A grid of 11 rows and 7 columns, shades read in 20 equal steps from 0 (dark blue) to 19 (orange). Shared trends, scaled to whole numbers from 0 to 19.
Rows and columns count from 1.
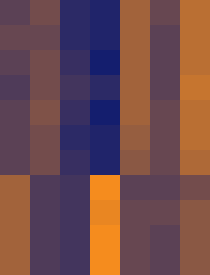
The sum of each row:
50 49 49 52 51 49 48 60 63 63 63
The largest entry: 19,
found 3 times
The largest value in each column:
12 9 4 19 12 7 15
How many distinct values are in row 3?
6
